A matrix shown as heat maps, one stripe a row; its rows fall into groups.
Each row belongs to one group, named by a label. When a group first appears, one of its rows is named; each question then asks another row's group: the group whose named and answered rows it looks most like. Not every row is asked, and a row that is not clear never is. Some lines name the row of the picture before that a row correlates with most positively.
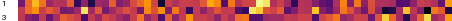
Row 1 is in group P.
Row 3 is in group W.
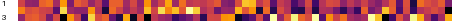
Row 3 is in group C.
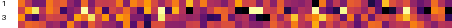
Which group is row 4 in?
C
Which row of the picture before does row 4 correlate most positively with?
3
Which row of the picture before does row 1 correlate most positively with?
2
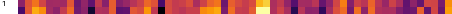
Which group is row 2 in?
P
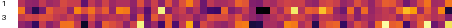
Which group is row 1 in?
W
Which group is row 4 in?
W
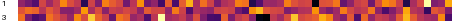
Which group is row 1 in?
W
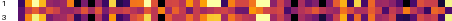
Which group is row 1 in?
P
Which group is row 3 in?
P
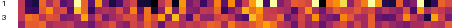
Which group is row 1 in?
C
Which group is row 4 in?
P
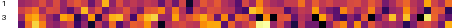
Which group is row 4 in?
P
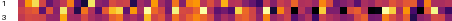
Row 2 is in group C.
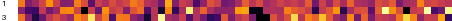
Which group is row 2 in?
W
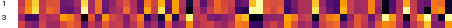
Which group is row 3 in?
W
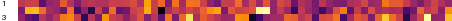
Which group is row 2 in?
P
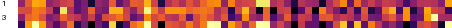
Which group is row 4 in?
P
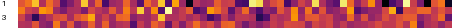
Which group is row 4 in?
C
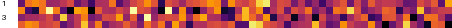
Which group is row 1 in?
P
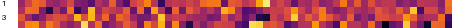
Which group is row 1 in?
P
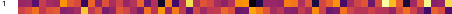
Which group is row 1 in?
W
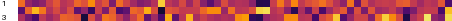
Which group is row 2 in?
P
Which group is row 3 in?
W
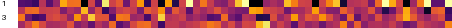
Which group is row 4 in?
P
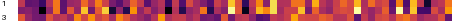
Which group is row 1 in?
C
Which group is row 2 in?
C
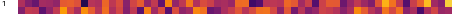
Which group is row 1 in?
W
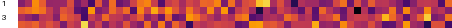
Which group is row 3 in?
W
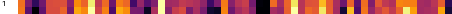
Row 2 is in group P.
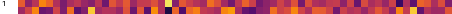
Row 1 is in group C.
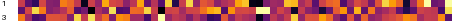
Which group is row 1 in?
W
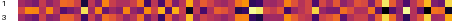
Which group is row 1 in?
W
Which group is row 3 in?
W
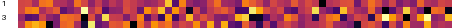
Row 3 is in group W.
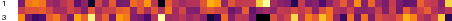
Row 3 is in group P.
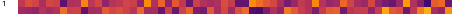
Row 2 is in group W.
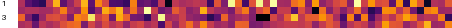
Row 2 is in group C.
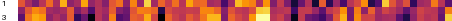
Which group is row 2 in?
P
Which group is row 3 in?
P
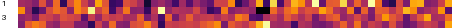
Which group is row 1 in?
C
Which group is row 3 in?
W
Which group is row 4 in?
P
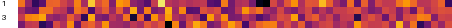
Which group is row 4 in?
C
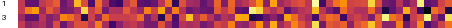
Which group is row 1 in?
C
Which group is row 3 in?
W
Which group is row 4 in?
C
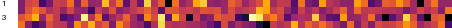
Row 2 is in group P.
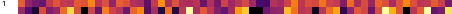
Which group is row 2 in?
W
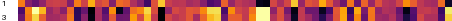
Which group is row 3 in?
P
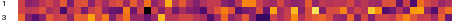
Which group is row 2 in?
C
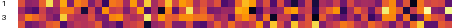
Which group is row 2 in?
W
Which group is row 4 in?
C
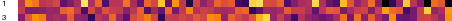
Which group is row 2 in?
W
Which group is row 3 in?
P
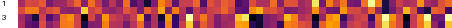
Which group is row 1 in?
C
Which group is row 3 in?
W
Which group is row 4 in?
W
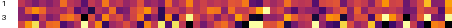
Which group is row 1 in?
W
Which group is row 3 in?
W
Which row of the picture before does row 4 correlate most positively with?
2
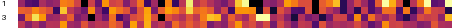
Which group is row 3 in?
P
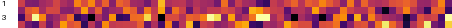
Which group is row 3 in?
P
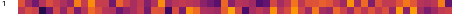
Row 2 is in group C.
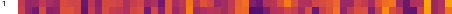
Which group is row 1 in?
W
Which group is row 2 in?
W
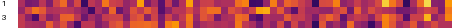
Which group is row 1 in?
W
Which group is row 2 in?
P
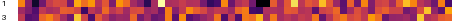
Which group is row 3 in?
C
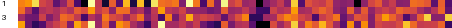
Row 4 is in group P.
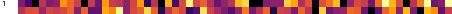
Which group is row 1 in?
W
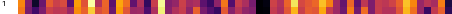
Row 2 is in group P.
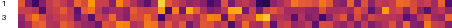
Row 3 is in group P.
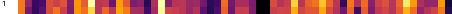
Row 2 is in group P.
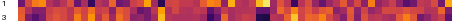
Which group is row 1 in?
P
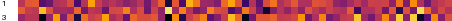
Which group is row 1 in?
C
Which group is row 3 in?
C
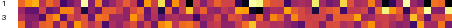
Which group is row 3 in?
C
